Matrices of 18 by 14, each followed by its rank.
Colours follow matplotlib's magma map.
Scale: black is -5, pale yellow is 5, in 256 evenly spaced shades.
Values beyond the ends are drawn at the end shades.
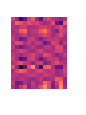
three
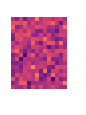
full rank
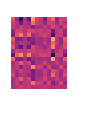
two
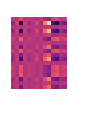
one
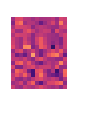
three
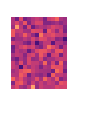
full rank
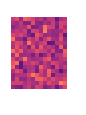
full rank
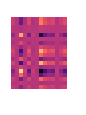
one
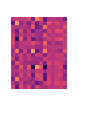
three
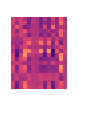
two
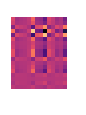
one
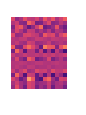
two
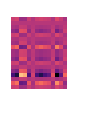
one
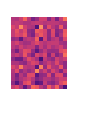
three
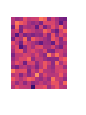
full rank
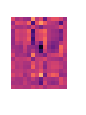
two
